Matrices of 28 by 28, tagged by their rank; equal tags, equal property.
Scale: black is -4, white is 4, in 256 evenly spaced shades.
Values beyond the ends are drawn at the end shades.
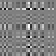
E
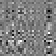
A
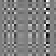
E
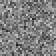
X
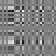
E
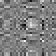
A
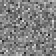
X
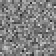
X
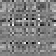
A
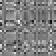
A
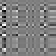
E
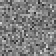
X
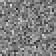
X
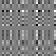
E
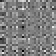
A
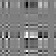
E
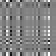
E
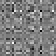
A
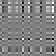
E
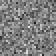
X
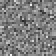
X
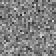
X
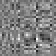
A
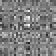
A
